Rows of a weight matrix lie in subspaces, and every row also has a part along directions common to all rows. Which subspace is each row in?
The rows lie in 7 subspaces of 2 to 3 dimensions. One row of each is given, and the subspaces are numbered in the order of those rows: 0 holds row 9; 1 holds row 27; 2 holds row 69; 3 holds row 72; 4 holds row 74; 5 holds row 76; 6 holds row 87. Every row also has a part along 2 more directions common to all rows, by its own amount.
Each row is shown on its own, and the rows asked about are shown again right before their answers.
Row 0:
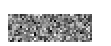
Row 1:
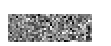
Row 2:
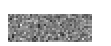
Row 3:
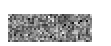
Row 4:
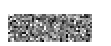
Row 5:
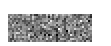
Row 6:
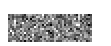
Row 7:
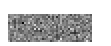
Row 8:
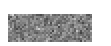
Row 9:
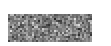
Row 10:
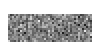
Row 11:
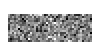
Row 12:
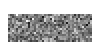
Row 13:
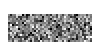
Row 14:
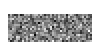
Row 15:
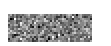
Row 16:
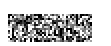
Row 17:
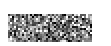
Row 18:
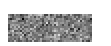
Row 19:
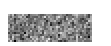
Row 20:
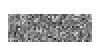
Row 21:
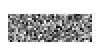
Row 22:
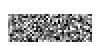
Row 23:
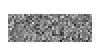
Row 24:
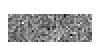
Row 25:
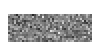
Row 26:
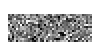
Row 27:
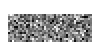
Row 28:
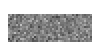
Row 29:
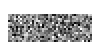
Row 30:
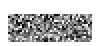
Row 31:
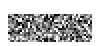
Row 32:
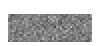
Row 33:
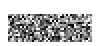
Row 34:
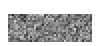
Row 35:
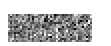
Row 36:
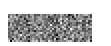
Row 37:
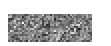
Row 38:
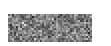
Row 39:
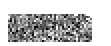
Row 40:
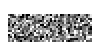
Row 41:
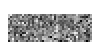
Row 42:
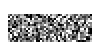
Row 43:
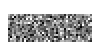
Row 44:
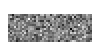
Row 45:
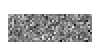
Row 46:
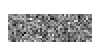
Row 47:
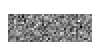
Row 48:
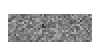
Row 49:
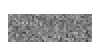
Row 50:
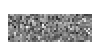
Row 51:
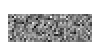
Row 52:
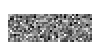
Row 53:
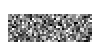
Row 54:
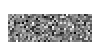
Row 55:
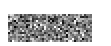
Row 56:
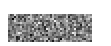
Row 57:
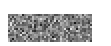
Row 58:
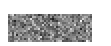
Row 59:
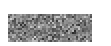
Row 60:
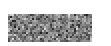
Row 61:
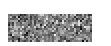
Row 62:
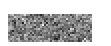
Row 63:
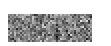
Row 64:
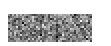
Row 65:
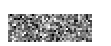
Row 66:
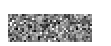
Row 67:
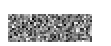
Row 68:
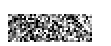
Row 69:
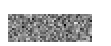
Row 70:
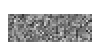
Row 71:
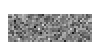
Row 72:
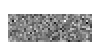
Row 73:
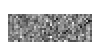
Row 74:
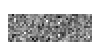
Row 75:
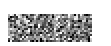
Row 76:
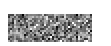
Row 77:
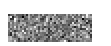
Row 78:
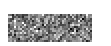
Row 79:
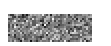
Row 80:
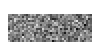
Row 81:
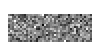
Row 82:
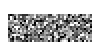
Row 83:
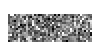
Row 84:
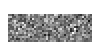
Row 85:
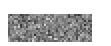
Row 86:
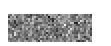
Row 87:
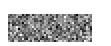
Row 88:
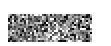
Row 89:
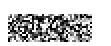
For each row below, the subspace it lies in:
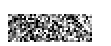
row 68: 0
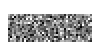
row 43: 5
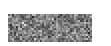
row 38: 6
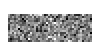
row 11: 3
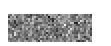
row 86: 2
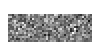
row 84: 6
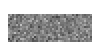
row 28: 4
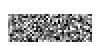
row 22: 3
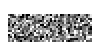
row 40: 6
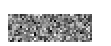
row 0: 5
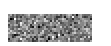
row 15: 4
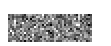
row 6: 0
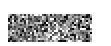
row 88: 3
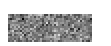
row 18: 3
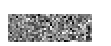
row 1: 2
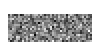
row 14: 5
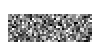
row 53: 2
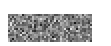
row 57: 1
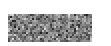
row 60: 1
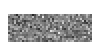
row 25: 6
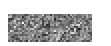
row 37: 0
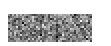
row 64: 6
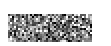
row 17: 3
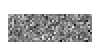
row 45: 5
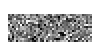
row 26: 4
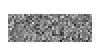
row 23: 5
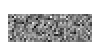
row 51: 5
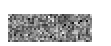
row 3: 2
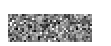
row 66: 1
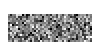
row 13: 6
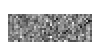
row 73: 2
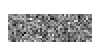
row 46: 0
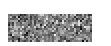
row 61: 4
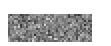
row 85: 4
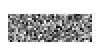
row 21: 2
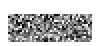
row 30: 6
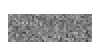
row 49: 1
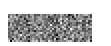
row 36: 1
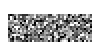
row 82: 4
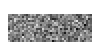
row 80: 0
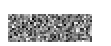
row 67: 2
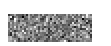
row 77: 3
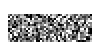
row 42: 2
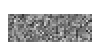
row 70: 5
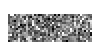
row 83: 0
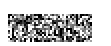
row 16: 5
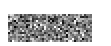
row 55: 1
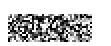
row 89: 1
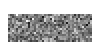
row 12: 6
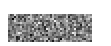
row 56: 5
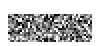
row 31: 6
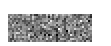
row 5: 6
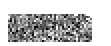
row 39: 0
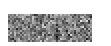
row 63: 6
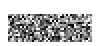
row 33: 5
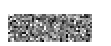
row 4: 1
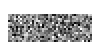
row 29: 4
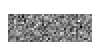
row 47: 5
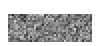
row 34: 3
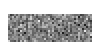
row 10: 0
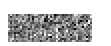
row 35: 6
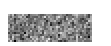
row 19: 4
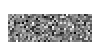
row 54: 5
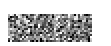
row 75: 1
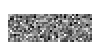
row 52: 4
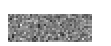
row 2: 4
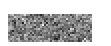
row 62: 3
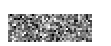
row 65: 0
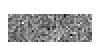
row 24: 0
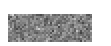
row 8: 0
